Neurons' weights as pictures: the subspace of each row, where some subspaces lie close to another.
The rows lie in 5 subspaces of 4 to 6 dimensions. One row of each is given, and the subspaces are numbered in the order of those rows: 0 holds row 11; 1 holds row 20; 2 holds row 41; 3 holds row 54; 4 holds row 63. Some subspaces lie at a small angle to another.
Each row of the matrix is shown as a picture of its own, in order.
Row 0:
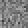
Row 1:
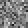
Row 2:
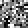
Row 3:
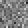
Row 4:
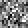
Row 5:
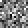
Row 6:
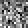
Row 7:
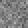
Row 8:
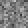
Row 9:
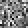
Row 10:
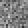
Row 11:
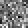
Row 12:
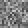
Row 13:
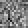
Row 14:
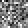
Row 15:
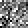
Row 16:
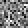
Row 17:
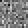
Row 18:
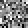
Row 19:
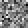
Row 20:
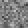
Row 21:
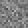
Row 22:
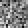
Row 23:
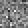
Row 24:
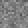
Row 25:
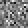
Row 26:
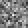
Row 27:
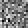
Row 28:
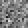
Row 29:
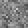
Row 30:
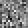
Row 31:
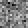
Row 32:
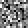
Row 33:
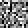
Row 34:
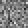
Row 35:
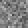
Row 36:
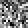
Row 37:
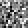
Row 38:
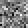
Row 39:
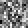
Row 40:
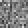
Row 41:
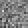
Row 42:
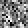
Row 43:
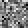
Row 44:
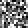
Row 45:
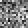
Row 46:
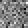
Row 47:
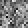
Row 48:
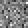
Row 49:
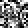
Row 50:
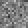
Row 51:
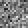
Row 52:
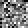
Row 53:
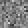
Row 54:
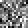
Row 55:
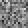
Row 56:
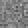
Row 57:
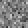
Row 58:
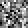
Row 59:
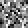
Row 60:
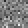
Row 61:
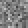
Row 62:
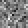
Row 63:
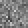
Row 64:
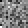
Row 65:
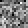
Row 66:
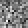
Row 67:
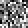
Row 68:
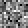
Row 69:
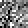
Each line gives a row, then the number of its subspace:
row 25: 0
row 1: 0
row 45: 4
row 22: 2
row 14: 1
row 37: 2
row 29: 4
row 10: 2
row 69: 4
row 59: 1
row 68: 0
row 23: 4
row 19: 2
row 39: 0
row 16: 0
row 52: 2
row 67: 0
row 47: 4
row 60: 0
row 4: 0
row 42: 4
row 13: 3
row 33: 2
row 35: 3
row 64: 4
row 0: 1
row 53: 3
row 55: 1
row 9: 0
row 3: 3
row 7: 3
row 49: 1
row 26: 4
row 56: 0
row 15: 4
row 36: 1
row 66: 2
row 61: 3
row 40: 2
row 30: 4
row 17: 2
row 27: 2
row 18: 0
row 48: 4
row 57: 0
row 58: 1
